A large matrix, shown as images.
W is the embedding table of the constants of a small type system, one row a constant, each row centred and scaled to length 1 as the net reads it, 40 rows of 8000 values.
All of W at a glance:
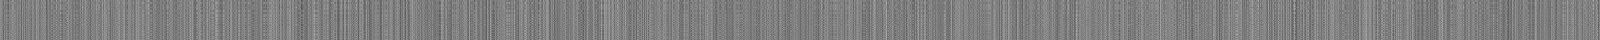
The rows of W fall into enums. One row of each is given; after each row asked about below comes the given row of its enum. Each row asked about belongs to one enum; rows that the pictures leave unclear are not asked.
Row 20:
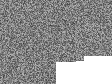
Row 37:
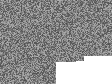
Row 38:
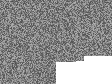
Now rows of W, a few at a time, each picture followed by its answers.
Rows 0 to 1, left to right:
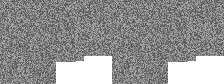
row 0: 38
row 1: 38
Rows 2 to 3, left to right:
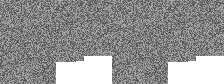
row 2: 37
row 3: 37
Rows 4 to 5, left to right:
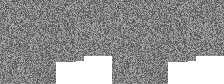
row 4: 38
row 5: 38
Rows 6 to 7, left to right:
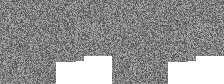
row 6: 38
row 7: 20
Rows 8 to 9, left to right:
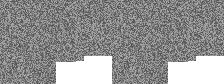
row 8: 38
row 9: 38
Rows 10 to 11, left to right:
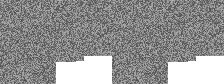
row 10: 37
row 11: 37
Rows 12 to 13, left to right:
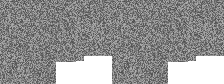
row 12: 38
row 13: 38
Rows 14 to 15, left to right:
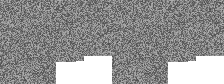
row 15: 37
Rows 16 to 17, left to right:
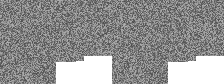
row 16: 37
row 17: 38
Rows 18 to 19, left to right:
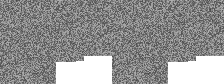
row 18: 37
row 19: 37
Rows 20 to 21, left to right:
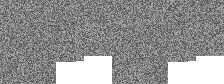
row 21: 37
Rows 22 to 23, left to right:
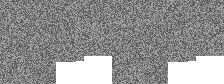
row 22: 38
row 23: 37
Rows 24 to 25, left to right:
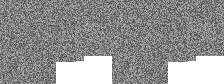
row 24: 20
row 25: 38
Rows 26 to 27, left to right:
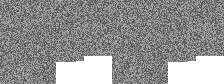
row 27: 38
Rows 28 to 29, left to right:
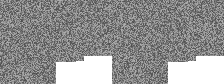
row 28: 37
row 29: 38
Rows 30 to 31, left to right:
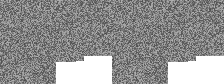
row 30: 37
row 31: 37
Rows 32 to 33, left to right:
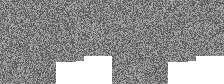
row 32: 38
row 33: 37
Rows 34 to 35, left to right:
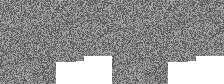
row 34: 37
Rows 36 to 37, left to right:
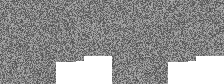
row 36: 38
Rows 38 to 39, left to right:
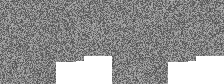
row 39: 37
